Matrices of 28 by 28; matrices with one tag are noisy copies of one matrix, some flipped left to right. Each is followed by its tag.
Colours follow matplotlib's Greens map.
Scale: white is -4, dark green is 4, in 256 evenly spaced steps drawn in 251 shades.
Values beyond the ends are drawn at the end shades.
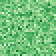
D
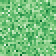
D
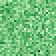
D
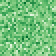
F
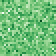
D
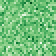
F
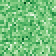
F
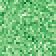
F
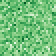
F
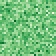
D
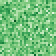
D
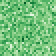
F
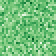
F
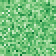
D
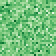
D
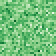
D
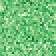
F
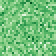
F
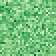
D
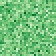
D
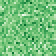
F
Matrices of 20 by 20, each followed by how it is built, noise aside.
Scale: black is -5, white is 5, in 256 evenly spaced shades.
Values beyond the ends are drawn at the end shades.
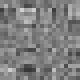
low rank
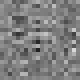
low rank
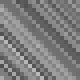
Toeplitz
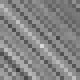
Toeplitz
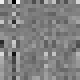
low rank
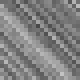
Toeplitz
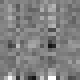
low rank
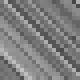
Toeplitz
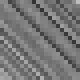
Toeplitz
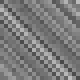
Toeplitz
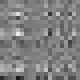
low rank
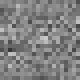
low rank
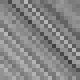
Toeplitz
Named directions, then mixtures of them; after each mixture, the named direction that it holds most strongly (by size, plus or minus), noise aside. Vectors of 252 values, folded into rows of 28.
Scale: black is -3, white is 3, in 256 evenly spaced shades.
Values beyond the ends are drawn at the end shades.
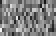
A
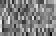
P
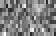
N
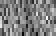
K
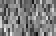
K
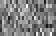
P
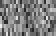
K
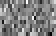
P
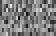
A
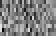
A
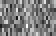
K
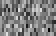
N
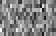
A
